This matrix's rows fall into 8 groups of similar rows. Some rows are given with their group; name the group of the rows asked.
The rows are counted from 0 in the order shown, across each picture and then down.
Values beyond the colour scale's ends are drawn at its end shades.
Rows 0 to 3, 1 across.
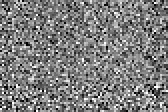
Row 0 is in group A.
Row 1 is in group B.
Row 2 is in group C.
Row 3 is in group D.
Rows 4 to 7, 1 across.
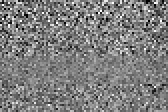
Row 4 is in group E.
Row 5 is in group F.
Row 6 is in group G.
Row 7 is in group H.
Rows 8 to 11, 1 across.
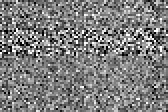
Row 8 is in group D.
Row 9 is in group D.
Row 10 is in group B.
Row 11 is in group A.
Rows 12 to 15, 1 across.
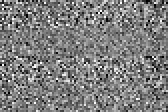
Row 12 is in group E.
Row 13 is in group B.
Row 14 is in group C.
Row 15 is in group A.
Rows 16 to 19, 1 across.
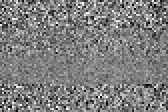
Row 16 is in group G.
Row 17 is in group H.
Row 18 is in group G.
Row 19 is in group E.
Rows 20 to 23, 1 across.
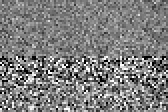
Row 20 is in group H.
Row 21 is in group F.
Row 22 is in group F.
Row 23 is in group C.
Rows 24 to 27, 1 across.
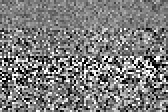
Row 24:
H
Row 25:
E
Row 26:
D
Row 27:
A
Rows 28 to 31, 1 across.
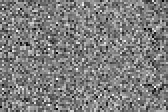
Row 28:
C
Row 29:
B
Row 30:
D
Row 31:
H
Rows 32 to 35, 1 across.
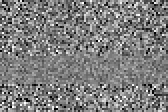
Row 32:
A
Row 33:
E
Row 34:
F
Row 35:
B
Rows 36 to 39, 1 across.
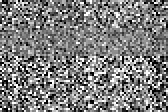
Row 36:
A
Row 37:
B
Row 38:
G
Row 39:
G
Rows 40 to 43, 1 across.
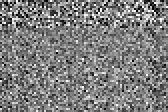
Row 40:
D
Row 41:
D
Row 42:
G
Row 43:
G
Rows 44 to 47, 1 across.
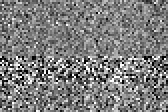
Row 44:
E
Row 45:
A
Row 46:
F
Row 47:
A
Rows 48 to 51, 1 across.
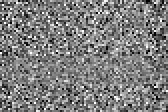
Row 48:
E
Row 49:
G
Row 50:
C
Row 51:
A
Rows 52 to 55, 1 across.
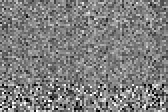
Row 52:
G
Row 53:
G
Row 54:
B
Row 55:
B
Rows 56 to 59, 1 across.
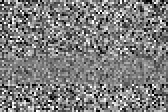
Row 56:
E
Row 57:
F
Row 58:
E
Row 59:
B
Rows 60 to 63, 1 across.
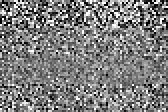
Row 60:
A
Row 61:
C
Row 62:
E
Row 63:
B
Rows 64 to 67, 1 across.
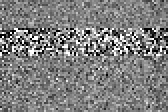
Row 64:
C
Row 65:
C
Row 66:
E
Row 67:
G
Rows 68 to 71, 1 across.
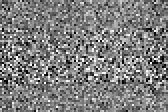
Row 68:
A
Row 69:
E
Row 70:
G
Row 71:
D
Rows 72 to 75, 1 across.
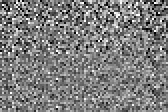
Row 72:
A
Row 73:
E
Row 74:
D
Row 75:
D
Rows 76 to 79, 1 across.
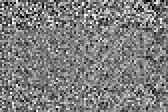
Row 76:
D
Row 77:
E
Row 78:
E
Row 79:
D
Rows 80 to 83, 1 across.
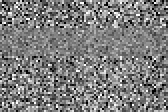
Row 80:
A
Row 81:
G
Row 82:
B
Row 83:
H
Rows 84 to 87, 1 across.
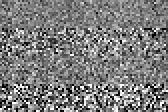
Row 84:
A
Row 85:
H
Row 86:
F
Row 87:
A
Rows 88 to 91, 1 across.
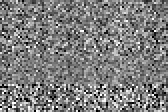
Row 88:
F
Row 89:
A
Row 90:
A
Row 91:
B
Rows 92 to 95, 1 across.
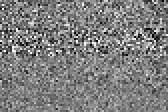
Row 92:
C
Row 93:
D
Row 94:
G
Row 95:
H
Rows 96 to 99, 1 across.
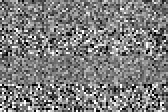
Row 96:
F
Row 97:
G
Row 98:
A
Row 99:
B
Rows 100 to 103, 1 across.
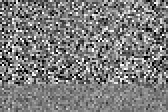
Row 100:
D
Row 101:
E
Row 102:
F
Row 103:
E
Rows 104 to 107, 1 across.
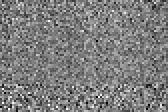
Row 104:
H
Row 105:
A
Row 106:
A
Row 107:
E
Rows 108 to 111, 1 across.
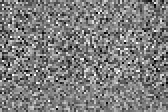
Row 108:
E
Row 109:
F
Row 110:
A
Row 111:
C
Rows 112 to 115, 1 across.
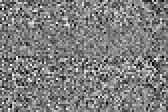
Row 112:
C
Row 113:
B
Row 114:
D
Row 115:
E
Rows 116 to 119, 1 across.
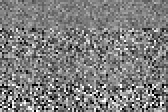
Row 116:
F
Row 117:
F
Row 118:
B
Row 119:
B
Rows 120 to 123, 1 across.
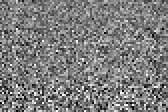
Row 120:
F
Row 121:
D
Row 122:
G
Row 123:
F
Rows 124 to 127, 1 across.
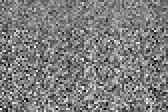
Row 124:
G
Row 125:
A
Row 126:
A
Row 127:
G
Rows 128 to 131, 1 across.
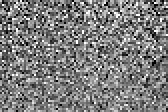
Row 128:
A
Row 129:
D
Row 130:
H
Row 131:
F
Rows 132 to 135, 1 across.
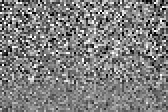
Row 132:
E
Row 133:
G
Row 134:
C
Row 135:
G
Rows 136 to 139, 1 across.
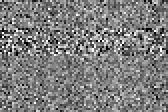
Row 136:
B
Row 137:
E
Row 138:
A
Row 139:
A
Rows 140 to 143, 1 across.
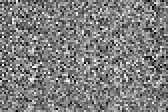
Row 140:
D
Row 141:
C
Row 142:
C
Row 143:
F
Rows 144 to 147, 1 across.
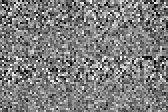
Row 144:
A
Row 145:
C
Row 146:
E
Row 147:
G
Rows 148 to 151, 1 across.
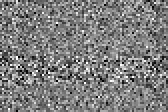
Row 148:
D
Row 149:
G
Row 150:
F
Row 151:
E
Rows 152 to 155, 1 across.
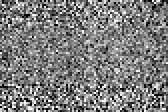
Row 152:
H
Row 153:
G
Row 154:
A
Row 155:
B
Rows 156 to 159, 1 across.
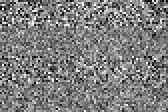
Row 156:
C
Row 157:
H
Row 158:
B
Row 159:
F
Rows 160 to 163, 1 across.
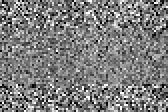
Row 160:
A
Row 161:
H
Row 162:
B
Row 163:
F
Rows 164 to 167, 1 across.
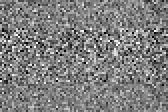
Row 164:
C
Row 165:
A
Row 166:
G
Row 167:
C
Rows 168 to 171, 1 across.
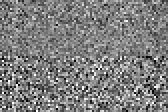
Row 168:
F
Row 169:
G
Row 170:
E
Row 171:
D
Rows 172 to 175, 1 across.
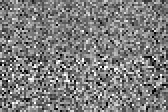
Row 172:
F
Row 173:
A
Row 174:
C
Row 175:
H
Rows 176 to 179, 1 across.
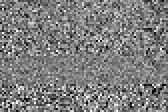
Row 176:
C
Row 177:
E
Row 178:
D
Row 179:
H
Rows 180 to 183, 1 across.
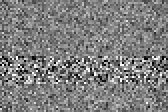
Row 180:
F
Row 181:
E
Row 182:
F
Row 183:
G
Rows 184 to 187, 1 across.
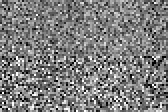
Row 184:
A
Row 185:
B
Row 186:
H
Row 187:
C
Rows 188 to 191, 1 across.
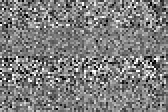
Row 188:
G
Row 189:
A
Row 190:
D
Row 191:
B
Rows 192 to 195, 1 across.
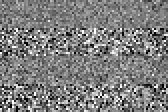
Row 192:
H
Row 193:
G
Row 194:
F
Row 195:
E
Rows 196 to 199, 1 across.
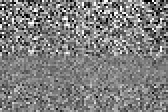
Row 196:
C
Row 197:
C
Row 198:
H
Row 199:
A
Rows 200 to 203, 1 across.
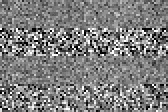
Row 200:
A
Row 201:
F
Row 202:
H
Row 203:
C
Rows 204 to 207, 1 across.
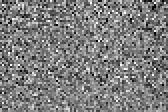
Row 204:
H
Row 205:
E
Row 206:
F
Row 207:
C
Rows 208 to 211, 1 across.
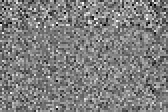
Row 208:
G
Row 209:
E
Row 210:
H
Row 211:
D
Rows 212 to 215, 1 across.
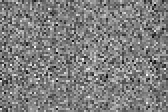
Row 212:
B
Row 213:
H
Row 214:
G
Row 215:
G
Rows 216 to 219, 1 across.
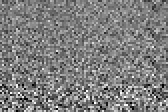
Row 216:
H
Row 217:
D
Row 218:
D
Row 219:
F
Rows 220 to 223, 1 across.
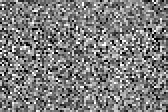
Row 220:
C
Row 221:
B
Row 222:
F
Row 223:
A
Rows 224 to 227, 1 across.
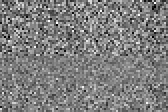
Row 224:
H
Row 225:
A
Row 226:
D
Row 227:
G
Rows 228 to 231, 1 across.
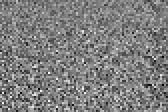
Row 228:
D
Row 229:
G
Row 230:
C
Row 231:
C
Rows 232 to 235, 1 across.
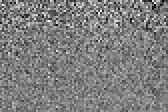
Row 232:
H
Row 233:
E
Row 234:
B
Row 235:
D
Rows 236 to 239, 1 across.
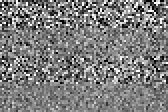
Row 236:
D
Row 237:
B
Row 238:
A
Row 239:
E
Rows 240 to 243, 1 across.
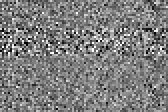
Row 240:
D
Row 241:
E
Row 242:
E
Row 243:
B
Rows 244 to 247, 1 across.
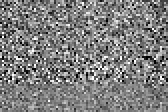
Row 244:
G
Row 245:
C
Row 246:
E
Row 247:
C
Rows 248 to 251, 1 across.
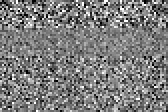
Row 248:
F
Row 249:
B
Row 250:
B
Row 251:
A
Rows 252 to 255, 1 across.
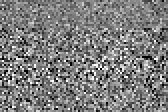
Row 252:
C
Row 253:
F
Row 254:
E
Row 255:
B
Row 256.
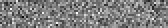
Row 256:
D
